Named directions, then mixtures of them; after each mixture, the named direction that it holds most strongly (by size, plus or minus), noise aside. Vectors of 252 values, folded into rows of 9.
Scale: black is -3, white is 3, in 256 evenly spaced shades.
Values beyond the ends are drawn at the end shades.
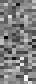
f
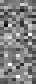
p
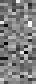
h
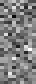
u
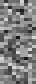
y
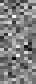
u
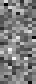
y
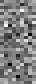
p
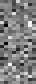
h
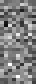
p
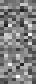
p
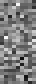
f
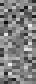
u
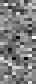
y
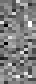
h
